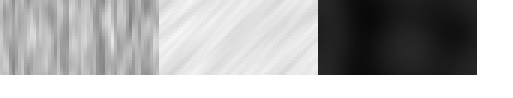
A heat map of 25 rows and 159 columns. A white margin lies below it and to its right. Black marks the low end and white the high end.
The table splits into one row of 3 panels. Panel 1,1: high, streaked downward. Panel 1,2: very high, slanting up to the right, faint in contrast. Panel 1,3: very low, smooth, faint in contrast.
